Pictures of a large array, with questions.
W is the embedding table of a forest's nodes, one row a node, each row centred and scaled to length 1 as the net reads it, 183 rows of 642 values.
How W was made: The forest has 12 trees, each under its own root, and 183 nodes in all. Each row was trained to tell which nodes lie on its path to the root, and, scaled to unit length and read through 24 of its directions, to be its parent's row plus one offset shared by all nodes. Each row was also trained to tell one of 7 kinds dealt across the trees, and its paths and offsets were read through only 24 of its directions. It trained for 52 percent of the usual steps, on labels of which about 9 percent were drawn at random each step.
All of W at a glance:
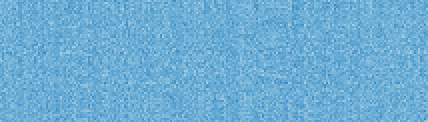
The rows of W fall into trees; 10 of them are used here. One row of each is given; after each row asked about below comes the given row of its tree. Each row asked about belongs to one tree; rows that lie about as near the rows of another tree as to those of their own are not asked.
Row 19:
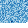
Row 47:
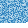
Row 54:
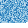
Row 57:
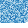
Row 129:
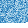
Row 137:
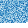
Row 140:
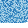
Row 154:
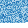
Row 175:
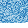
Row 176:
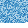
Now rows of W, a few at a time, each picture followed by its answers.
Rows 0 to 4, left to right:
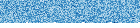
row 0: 137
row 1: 154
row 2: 47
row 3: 140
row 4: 57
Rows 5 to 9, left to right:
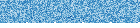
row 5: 137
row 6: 19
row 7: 19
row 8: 176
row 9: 47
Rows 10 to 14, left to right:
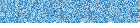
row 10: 19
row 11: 137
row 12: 57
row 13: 57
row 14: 19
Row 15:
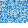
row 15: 137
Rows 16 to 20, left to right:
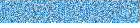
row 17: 54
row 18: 129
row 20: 137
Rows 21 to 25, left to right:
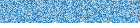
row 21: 154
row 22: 57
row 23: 57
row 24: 154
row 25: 137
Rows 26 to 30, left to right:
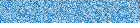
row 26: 129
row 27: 57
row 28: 137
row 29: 47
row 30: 54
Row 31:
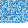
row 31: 154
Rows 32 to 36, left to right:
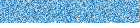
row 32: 129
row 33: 54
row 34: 140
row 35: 54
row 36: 175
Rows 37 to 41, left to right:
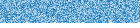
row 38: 175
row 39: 154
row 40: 57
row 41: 176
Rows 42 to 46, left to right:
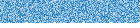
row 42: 57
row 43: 129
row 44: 137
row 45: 19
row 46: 19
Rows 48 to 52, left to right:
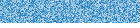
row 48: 19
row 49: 176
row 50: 57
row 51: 137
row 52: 129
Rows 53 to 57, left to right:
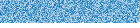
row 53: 137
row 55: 175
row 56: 137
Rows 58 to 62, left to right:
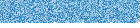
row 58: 140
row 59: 47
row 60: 54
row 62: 57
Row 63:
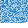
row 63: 175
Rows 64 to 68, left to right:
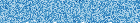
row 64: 137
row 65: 19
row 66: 57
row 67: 57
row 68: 137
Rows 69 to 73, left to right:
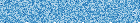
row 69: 176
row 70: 176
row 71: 129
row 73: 154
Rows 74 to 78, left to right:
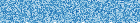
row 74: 19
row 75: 175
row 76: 54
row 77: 175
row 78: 129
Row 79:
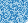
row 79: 54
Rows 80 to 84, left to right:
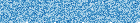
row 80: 54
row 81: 54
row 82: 47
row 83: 176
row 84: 57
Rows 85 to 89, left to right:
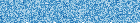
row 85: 57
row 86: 154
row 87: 57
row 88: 140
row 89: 154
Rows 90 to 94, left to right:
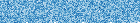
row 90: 57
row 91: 54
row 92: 19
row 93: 57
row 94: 154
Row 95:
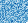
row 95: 19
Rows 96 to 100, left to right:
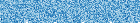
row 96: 57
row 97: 129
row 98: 57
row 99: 19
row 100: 137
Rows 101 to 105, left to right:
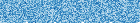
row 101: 175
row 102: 154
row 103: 47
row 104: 154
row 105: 57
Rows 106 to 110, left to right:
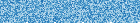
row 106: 54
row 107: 176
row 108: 154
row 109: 54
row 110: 137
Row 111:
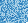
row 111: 19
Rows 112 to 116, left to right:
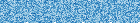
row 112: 57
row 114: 19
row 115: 175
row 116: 19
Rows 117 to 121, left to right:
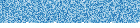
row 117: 129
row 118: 140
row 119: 176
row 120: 154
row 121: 54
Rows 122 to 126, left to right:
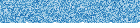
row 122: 19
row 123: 176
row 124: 140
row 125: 154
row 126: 129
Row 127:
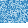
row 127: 137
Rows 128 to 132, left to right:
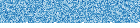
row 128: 54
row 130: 19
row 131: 137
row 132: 176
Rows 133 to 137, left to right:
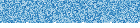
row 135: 137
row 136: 54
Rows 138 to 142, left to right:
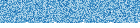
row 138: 154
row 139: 19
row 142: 137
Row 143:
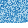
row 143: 154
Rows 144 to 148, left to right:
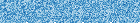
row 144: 176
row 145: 54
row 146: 154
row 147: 154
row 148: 154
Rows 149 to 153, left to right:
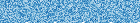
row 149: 47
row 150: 19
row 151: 175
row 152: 19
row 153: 176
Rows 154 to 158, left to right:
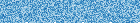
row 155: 54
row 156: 175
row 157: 154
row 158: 57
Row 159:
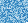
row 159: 176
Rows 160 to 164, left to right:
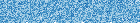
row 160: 175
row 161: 175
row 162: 154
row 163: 175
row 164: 129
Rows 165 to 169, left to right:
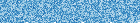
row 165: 176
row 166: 137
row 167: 47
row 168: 19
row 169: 175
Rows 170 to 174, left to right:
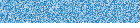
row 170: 54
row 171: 154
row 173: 47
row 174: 19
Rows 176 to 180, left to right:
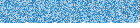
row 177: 176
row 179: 175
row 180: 175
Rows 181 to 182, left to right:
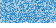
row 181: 140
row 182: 54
